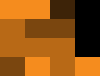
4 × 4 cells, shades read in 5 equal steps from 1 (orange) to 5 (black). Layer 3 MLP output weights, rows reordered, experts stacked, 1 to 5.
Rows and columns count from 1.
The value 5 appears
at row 1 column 4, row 2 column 4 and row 3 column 4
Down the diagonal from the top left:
1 3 2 1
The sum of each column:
8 7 11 16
